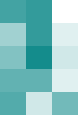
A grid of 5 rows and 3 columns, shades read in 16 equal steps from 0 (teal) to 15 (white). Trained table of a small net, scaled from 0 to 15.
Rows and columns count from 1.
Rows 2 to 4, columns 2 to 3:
2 13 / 0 12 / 5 13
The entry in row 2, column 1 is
9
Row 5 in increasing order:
4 6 12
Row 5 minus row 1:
1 10 -9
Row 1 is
3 2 15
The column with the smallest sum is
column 2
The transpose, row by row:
3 9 7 5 4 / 2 2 0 5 12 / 15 13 12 13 6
